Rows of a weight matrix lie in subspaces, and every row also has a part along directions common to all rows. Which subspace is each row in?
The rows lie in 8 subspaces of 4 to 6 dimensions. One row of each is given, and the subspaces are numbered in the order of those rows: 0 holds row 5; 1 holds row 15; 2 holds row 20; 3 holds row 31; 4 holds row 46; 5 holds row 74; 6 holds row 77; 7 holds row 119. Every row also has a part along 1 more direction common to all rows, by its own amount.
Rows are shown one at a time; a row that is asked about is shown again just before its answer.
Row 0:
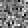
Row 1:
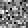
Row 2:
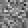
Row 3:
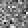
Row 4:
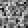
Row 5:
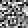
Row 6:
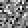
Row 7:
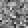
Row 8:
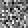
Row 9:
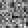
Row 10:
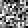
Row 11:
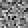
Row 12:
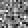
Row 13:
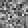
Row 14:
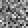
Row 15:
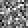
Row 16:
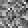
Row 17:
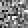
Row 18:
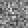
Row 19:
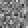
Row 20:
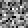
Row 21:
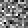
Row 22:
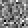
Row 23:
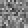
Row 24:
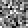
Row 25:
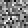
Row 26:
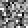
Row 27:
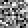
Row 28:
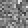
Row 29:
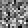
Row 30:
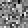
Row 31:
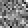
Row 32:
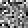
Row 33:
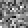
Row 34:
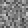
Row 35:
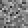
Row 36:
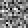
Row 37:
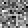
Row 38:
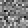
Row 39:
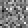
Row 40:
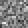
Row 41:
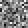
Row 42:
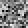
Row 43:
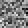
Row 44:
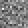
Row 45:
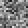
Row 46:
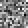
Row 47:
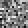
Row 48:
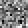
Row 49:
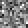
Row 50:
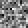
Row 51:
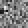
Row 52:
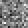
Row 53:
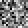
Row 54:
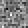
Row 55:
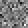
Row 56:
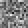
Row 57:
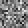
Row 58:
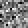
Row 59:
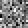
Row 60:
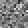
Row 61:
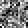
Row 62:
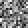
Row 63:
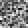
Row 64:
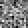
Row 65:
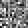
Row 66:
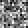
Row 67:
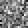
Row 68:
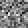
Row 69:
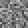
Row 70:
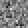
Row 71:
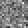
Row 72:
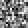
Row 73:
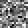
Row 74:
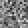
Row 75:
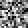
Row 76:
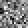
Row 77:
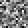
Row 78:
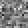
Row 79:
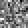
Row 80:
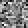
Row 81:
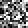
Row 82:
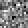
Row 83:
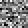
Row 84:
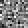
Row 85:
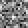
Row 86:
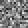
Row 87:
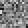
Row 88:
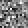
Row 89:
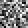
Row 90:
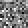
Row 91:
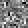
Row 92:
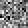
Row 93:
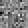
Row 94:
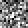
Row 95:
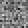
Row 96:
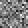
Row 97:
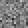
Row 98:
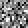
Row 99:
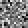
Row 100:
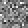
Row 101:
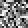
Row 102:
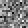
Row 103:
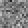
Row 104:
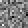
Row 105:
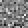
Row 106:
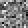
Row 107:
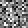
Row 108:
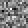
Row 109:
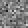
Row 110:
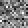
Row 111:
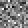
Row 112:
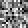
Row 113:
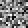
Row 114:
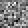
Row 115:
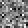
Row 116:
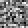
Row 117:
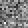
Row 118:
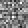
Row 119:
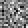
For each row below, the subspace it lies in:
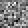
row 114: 4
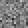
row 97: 2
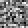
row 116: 7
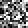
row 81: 2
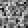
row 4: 4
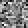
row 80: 0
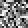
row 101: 3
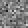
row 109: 5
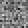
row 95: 7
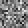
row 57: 2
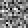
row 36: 7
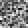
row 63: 3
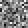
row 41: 0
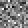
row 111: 1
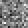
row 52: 1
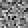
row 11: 3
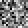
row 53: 2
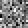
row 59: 5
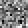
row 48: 2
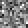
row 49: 7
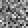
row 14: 1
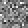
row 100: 1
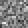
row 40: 5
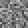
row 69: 1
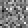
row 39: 7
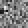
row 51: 2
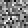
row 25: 7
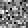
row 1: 2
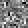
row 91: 7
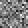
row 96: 3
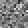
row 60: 6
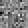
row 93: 5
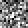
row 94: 3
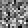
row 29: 2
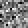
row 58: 1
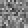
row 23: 0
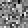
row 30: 6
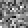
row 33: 2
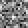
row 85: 6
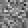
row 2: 0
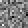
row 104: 0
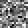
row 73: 0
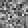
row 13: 6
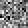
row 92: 2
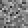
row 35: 3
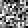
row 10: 3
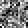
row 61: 6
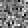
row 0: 4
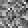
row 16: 3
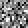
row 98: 7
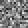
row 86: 7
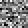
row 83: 0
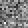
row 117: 1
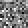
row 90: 0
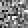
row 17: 3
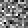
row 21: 1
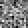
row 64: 2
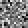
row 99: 0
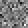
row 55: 1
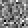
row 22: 1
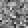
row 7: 2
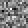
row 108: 7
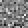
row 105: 4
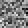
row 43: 1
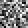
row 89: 3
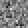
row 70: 4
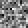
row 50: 7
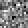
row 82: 6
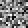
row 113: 4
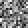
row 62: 5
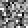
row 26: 4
